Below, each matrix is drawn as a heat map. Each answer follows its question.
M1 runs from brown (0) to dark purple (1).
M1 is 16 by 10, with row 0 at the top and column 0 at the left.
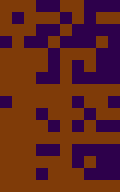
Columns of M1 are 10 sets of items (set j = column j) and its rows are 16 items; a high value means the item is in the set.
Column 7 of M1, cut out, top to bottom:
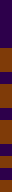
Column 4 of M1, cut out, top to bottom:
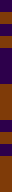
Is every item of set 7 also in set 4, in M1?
no
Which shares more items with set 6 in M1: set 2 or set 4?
set 4
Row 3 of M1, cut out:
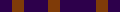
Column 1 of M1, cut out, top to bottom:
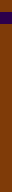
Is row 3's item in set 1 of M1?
no
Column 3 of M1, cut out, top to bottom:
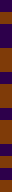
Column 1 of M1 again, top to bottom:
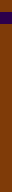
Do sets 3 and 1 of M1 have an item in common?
no
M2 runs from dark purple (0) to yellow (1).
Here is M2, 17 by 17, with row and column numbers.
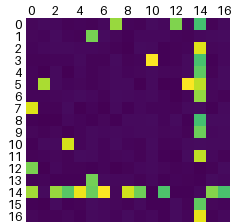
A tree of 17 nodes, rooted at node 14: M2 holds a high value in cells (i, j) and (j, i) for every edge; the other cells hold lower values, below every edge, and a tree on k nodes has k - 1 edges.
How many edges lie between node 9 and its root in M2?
1
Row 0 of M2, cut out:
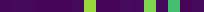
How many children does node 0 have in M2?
2
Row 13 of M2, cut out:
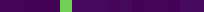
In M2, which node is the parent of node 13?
5
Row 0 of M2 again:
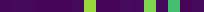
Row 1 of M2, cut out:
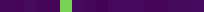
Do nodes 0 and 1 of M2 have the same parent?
no
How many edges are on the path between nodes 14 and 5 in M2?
1
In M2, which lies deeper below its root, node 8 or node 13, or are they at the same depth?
node 13
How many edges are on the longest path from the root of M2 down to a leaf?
2
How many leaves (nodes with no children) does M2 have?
13
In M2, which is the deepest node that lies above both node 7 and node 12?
0
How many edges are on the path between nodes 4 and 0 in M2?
2
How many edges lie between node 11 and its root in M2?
1
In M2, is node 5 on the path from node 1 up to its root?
yes
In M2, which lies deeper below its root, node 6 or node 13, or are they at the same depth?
node 13
